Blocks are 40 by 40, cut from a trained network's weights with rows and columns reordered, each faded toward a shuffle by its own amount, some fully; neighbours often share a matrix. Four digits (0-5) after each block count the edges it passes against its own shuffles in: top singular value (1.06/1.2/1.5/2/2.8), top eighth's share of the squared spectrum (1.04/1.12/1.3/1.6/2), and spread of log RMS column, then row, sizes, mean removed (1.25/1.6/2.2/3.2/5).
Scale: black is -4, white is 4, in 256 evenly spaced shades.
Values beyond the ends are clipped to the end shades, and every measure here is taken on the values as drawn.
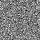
1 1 0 0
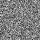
1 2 0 0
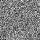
3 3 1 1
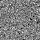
1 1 0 0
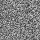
0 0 0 0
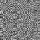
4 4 2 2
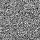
1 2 0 0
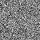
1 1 0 0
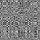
4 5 3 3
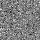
0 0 0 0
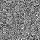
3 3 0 0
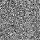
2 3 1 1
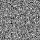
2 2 0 1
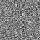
3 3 1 1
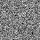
2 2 0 0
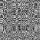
4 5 3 2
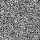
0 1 0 0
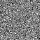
0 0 0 0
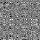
3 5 2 2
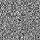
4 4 0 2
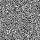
0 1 0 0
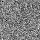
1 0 0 0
